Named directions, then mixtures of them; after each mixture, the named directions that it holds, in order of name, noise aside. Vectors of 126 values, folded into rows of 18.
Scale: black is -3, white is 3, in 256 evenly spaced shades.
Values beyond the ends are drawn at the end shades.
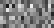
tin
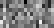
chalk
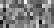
chalk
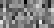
chalk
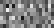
tin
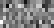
chalk, tin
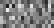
tin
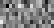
chalk, tin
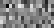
chalk, tin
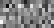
chalk, tin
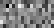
chalk, tin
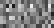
tin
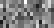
chalk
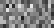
tin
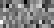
chalk, tin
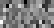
chalk, tin
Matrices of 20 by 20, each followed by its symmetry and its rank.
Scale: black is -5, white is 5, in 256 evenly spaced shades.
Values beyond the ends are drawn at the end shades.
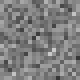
symmetric, full rank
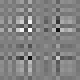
symmetric, rank one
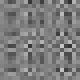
neither, rank two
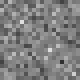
symmetric, full rank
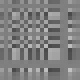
symmetric, rank one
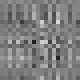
neither, rank two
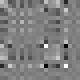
symmetric, rank two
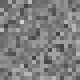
symmetric, full rank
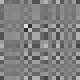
symmetric, rank two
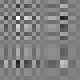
symmetric, rank one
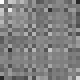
symmetric, rank two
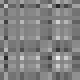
symmetric, rank one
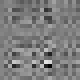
neither, rank two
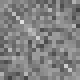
symmetric, full rank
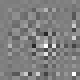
symmetric, rank two
